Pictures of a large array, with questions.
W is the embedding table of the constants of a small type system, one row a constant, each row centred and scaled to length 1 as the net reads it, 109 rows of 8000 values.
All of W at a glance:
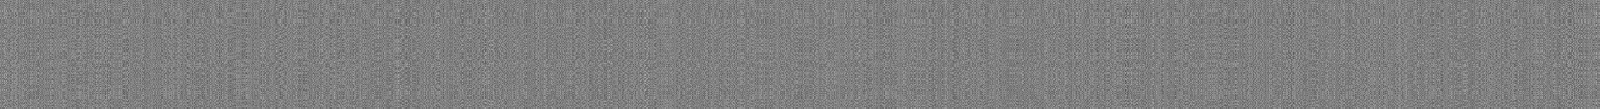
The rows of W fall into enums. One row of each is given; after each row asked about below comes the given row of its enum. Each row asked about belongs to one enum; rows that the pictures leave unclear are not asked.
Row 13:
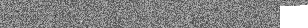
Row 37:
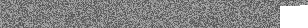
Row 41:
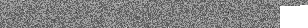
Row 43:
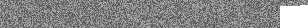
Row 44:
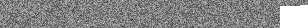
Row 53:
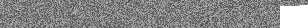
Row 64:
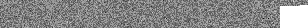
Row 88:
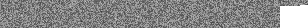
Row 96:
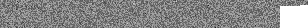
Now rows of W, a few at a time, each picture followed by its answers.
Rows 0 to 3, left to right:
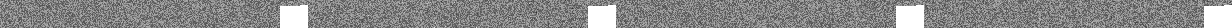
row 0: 43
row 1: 41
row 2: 43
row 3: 88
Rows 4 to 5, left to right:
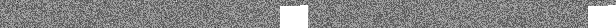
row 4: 96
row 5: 37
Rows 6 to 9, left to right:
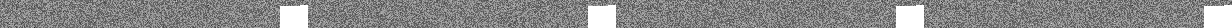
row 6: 96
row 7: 53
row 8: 96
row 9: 96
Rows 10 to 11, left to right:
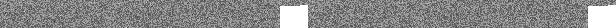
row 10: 41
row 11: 41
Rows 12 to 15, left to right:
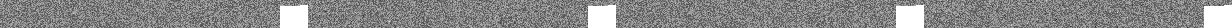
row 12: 53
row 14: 53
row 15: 44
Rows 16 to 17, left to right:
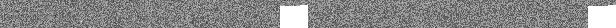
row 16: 13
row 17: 41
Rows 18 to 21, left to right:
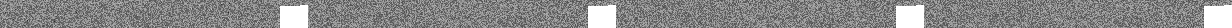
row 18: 41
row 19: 37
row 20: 43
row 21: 37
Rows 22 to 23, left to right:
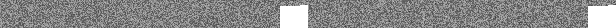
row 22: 37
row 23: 88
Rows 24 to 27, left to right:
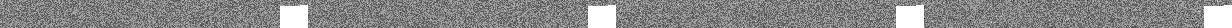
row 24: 53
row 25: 53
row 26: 41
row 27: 64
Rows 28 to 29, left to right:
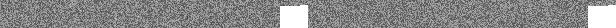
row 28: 88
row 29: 43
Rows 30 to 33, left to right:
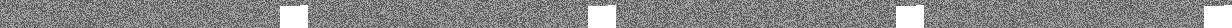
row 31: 53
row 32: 88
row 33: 96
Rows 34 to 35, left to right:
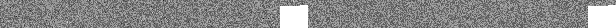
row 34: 64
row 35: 43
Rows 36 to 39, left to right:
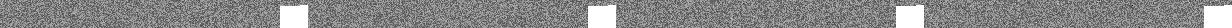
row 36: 53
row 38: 88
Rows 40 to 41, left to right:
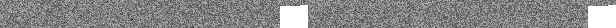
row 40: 44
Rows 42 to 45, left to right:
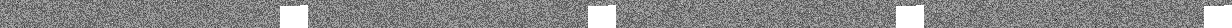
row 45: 44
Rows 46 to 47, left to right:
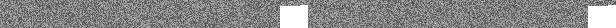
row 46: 43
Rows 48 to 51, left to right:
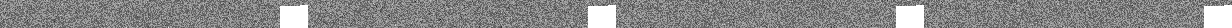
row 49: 44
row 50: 96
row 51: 96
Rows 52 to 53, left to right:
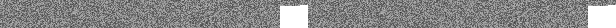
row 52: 53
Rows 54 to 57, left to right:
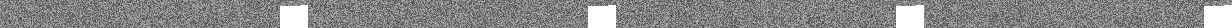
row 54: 43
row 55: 96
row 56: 13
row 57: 37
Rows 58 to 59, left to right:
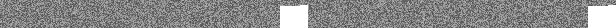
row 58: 53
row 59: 88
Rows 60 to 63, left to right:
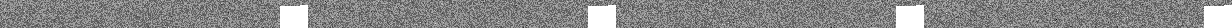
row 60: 41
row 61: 96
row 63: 44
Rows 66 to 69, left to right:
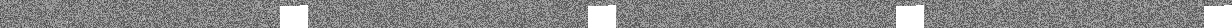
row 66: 64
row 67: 43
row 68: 37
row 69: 88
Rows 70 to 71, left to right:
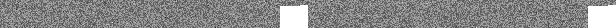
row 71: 41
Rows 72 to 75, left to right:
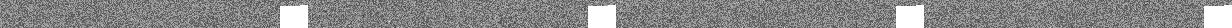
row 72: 37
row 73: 13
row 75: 41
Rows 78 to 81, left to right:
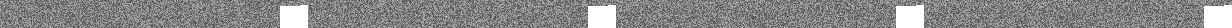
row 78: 43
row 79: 88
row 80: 41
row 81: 41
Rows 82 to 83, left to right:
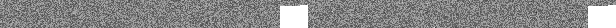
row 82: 53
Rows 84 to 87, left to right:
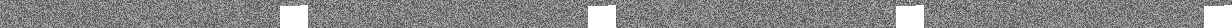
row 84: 43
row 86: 64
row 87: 96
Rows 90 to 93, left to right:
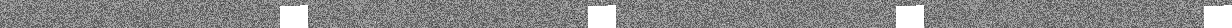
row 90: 41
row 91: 64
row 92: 96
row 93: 64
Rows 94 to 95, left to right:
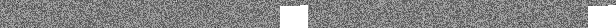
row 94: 96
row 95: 88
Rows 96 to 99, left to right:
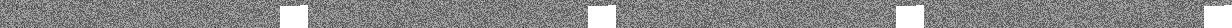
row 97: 96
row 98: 96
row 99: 43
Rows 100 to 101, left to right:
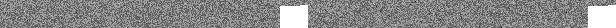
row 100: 41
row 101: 44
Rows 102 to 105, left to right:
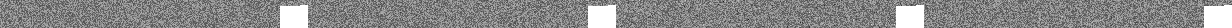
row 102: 43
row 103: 53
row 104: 44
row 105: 88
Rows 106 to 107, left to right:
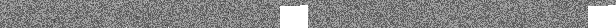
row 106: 41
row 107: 43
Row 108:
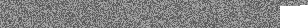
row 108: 43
